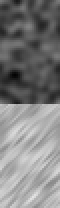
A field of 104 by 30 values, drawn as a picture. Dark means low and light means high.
The table splits into 2 rows of 1 panel. Panel 1,1: low, blotchy. Panel 2,1: high, slanting up to the right.
